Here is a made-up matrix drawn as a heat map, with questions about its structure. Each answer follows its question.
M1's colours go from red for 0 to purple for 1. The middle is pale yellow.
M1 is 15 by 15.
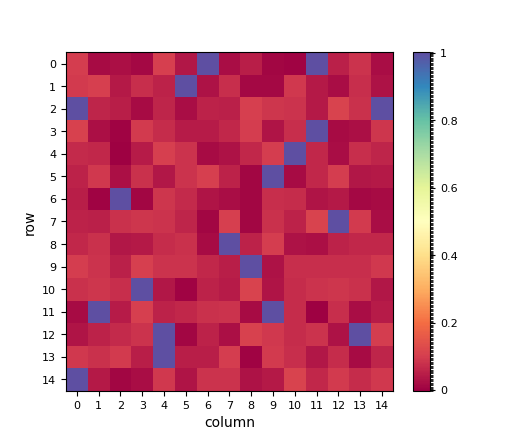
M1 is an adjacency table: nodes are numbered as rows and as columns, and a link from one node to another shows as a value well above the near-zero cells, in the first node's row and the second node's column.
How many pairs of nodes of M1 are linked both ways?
0
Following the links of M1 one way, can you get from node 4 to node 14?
no
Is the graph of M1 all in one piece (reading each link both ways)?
yes
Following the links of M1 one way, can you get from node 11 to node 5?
yes
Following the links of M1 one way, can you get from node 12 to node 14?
no
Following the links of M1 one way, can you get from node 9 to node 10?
yes
